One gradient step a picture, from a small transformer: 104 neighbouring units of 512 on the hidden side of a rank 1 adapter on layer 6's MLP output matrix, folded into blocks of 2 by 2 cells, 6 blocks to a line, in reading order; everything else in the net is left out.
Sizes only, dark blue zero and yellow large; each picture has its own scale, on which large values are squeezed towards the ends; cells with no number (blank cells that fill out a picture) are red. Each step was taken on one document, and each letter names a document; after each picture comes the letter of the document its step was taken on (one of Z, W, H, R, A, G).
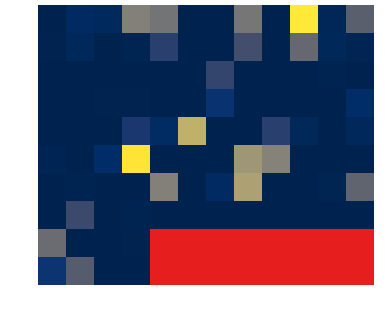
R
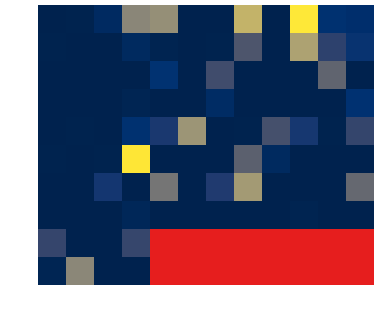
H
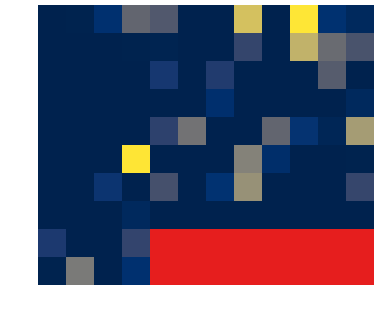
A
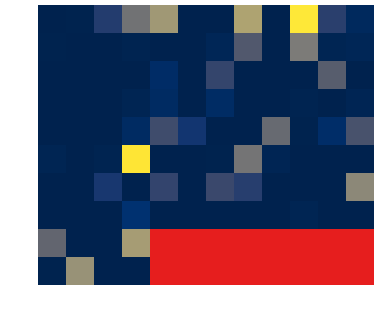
H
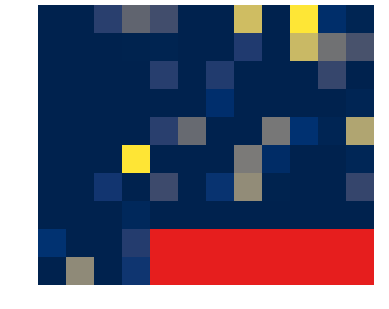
A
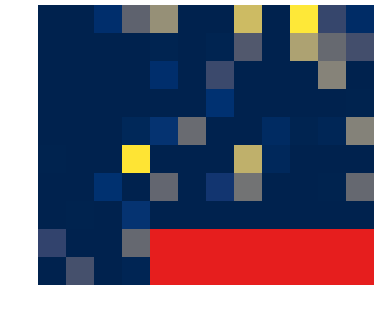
A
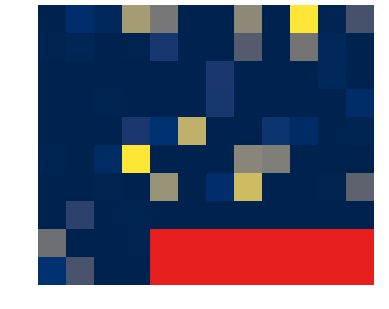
R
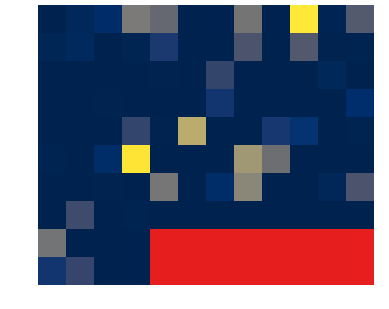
R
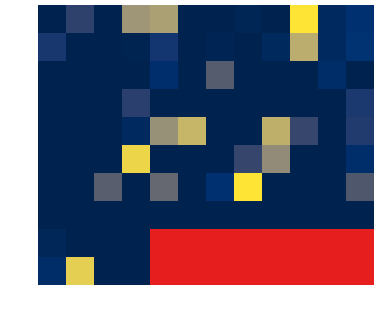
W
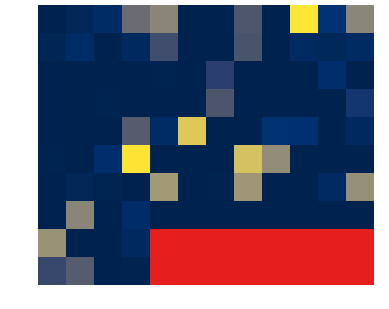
R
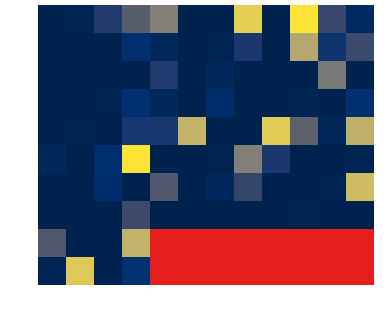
H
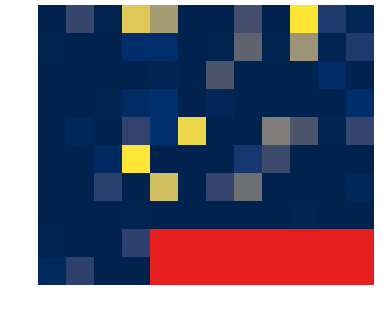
H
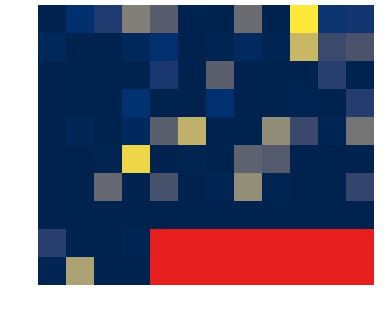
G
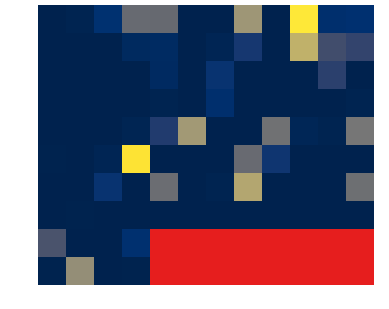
G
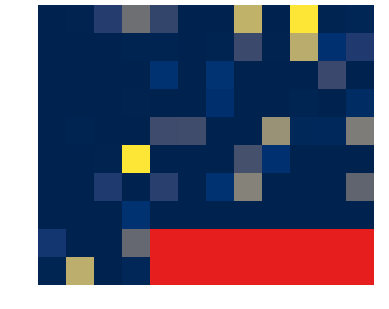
H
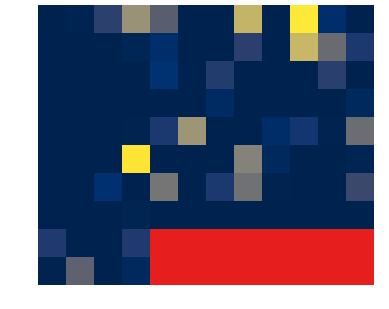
A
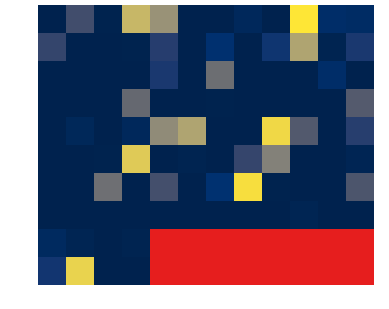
W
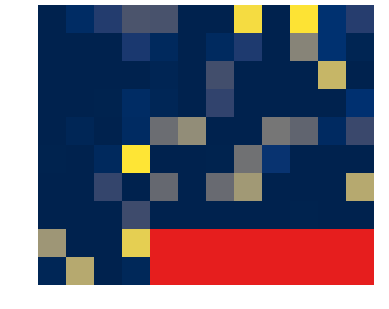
H
